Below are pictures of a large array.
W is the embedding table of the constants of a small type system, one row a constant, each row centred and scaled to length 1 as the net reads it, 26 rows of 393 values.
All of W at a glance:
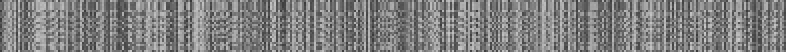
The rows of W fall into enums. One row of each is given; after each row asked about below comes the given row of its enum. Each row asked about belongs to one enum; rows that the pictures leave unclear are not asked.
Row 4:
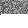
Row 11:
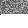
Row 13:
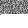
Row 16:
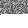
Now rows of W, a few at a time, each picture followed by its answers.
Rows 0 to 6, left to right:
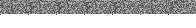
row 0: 16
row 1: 4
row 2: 4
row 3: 4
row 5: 16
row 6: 11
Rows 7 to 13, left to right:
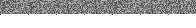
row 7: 11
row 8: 4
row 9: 16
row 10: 13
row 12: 16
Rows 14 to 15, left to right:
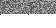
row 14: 11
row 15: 4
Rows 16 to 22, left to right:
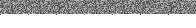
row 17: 13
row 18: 4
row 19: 13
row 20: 13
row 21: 11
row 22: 4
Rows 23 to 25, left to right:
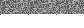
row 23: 11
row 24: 11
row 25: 13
